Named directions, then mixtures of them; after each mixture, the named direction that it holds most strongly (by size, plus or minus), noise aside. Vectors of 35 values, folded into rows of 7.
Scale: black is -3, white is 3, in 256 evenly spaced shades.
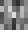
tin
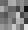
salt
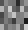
tin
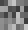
salt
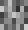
tin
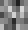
tin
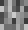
tin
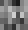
tin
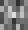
tin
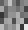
salt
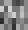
tin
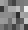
salt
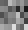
salt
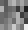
salt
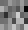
salt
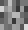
salt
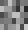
salt
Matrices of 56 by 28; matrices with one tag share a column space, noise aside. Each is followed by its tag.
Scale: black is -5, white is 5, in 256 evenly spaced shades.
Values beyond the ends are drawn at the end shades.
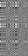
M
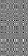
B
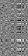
B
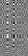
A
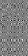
B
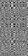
M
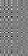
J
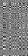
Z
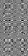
B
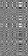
M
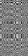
A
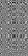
A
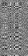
Z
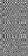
A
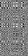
M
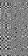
Z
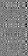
M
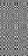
Z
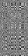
Z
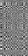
Z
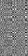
J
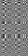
A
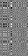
M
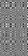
M
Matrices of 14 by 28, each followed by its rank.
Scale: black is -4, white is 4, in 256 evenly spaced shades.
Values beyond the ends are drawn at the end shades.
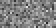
full rank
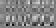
two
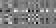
two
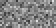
full rank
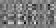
three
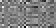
three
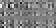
three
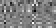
three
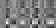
two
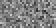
full rank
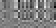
two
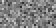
full rank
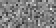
full rank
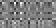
two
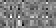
three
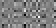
two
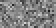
full rank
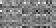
three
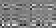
two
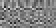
three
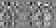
three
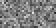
full rank
